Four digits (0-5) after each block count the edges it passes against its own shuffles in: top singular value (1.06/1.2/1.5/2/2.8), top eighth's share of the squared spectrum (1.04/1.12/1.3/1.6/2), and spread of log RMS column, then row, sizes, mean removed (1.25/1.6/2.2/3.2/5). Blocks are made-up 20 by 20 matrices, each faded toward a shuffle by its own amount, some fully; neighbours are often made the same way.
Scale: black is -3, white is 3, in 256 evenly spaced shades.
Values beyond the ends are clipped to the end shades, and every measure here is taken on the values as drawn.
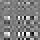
4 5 3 3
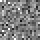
0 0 0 0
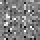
1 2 2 0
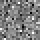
0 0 0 0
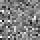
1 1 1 0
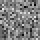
0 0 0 0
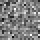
0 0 1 0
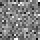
1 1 0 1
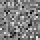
0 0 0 0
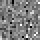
0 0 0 0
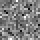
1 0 0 0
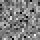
0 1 0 0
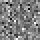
0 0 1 0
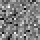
0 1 1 0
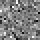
0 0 1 0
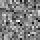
0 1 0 0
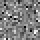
1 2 0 0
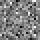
1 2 2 0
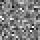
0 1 0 0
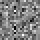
1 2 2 0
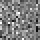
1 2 3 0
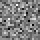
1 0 0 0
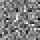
2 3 1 0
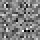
3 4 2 2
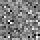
1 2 1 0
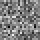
2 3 1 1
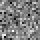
0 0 1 0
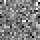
1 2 0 0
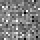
1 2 0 0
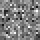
1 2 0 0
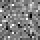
1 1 1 0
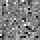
1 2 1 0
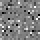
0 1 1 0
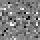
3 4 0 1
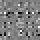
3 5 2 2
